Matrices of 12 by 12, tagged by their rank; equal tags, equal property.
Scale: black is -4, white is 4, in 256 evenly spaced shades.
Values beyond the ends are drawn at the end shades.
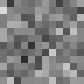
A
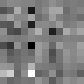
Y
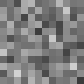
A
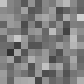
A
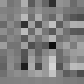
Y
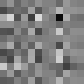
Y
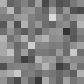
A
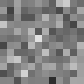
A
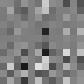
Y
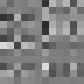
Y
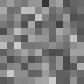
A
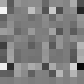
Y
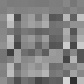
Y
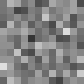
A
